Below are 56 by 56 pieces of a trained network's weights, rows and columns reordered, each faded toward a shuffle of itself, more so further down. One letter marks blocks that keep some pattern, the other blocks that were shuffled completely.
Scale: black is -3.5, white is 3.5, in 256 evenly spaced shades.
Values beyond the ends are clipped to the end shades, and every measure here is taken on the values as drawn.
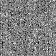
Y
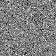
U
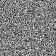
U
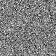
U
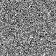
Y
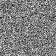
U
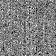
Y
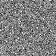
U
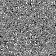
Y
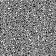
U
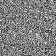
Y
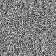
Y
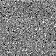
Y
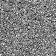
U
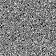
U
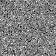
Y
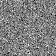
U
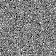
U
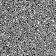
U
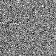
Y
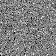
U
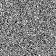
U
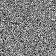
U
